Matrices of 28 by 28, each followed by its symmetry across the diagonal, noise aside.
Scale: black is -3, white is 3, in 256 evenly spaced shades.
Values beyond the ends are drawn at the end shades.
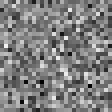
neither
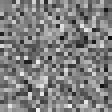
antisymmetric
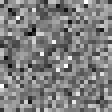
symmetric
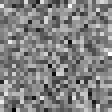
neither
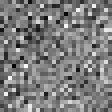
symmetric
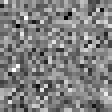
antisymmetric
